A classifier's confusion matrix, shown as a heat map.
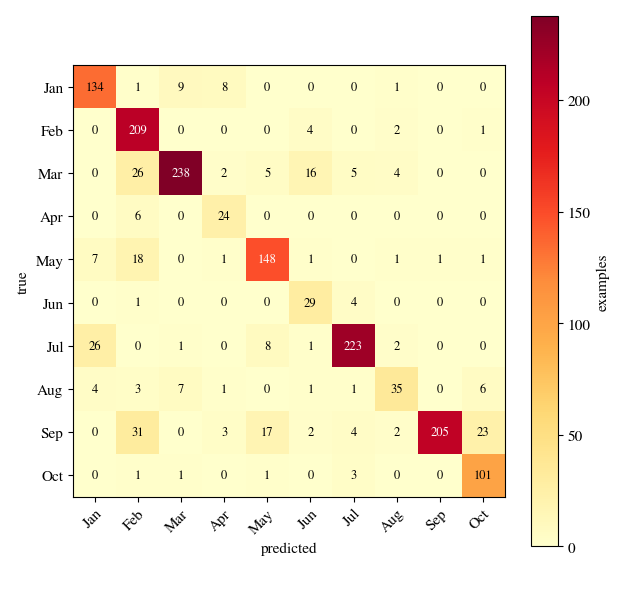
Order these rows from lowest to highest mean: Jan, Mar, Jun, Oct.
Jun, Oct, Jan, Mar
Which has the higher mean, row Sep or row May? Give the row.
Sep
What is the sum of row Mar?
296
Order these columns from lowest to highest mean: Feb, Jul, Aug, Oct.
Aug, Oct, Jul, Feb
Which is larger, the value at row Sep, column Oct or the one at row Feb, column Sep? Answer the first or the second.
the first
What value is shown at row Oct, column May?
1
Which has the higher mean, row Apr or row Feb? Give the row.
Feb
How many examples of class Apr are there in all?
30
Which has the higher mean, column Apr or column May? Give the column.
May
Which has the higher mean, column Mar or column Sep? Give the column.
Mar
